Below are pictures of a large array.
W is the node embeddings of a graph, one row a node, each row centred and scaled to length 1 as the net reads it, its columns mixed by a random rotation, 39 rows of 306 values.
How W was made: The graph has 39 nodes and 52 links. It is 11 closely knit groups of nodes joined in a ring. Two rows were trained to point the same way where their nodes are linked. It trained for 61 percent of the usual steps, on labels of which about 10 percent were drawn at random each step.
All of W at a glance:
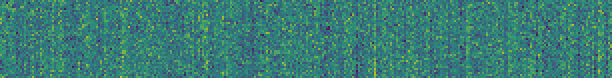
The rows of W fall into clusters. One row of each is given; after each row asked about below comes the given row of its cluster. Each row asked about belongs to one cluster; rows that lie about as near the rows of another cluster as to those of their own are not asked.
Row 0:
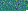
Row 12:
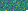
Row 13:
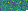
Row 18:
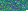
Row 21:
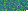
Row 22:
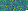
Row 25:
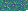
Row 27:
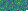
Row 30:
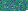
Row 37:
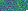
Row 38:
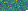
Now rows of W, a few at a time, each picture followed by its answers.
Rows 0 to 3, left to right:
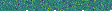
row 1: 21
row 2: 13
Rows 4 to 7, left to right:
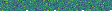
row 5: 21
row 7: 38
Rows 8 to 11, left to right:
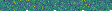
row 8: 25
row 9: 22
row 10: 27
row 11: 18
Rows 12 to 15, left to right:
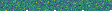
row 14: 13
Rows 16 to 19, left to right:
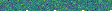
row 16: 37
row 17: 0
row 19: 27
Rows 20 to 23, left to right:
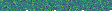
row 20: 25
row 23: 38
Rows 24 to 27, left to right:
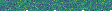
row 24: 37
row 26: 25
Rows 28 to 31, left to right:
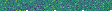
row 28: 21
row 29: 37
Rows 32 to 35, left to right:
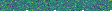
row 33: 38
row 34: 30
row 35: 0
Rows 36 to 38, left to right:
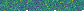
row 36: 30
